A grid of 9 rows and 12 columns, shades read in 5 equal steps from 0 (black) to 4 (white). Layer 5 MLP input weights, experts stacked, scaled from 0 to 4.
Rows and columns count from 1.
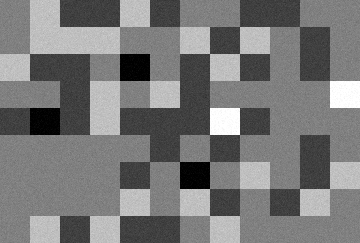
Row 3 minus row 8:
1 -1 -1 0 -3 0 -2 2 -1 1 -2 0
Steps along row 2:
up same same down same up down up down down up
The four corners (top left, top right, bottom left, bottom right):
2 2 2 2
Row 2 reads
2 3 3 3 2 2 3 1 3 2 1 2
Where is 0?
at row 3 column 5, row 5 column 2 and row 7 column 7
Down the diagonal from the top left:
2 3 1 3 1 1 0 1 2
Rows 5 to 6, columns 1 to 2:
1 0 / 2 2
